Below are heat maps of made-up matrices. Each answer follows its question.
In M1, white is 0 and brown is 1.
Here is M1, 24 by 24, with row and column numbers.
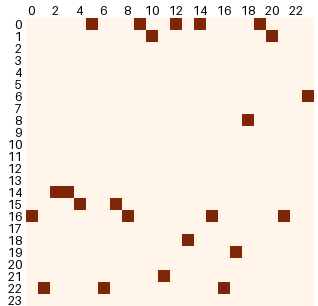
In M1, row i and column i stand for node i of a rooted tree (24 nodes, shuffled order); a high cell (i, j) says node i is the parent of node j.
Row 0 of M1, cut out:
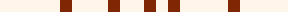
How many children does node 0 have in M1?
5
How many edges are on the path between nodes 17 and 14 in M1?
3
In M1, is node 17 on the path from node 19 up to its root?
no
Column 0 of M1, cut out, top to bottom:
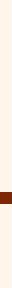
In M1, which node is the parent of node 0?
16
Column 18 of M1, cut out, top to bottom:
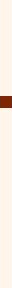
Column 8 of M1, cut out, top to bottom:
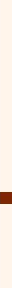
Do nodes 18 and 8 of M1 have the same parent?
no
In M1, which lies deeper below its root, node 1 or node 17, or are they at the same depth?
node 17
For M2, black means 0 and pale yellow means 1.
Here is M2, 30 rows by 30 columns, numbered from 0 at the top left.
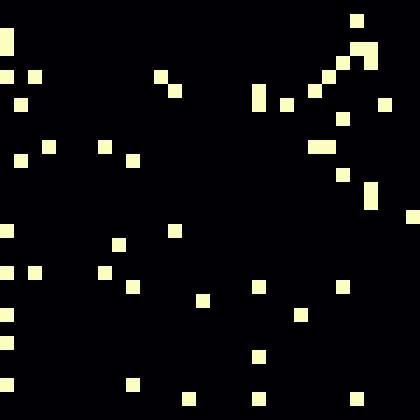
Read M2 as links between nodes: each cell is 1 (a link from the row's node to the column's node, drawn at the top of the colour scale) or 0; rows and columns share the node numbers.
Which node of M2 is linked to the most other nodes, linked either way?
node 0
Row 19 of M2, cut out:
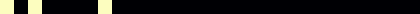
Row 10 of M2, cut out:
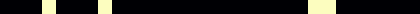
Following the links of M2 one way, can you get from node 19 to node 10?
no
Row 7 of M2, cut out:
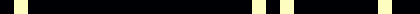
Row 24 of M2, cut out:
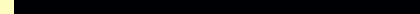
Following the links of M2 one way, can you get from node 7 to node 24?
yes
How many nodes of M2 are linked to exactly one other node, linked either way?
3
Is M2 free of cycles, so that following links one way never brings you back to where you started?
yes
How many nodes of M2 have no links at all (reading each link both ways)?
0
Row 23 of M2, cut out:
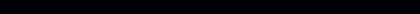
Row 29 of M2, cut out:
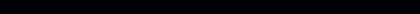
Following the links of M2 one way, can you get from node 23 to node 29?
no
